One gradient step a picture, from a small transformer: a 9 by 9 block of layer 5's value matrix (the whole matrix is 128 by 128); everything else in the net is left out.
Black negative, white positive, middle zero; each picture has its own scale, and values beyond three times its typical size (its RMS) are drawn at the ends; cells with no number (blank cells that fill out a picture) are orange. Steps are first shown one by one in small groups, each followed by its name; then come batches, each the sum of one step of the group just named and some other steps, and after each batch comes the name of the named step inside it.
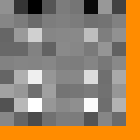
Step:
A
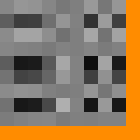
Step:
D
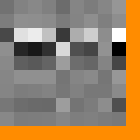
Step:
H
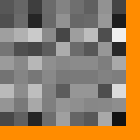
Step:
H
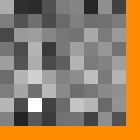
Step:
A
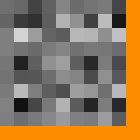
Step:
D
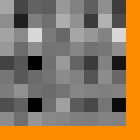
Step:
D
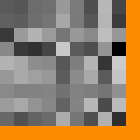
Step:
H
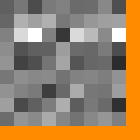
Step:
H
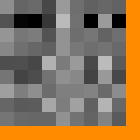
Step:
D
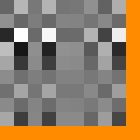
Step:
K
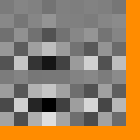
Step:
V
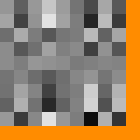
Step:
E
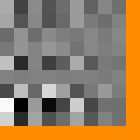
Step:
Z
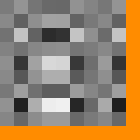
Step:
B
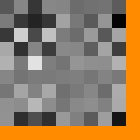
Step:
K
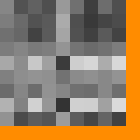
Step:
Z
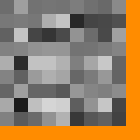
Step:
B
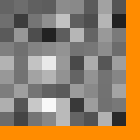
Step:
B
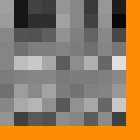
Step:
Z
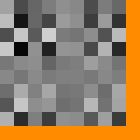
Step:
K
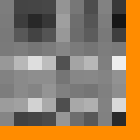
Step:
Z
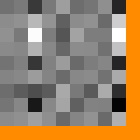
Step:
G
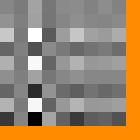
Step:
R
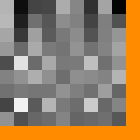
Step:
G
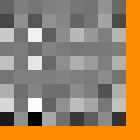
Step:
R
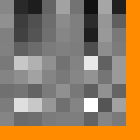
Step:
G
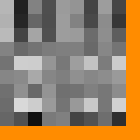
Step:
R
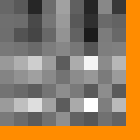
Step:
G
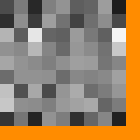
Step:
G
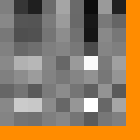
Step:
G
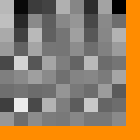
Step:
G
